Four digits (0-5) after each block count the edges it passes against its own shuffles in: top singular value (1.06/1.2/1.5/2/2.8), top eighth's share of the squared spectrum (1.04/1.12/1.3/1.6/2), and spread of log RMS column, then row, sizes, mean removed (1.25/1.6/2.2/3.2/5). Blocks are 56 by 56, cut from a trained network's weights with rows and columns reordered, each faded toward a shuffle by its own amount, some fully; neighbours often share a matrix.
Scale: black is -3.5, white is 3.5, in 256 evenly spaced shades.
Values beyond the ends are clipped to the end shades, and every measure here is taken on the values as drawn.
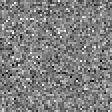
0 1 0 0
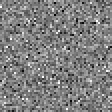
0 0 0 0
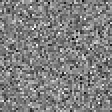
0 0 0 0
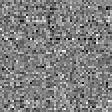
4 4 1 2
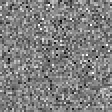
0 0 0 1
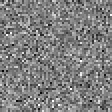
2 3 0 1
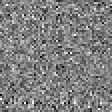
2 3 1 1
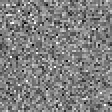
0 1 0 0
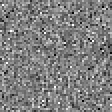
0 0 0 0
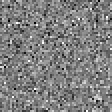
1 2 0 1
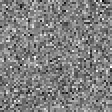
0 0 0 0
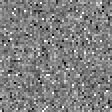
0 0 0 0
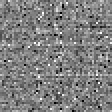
2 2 2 0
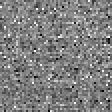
2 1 1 0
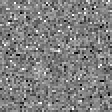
0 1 0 0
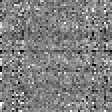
3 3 3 0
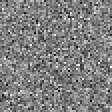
1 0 0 0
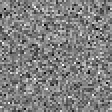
1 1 0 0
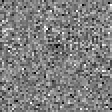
1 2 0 1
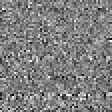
3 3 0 2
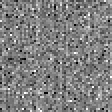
2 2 0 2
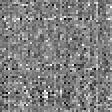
3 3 0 3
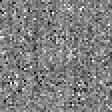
1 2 0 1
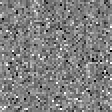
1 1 0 0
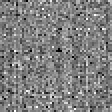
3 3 0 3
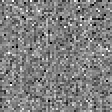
2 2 0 1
